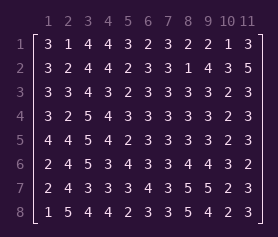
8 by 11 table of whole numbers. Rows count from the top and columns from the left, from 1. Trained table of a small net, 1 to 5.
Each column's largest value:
4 5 5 4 4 4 3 5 5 3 5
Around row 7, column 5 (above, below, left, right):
4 2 3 4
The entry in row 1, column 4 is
4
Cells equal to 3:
40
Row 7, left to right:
2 4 3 3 3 4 3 5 5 2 3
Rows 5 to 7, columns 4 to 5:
4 2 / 3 4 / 3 3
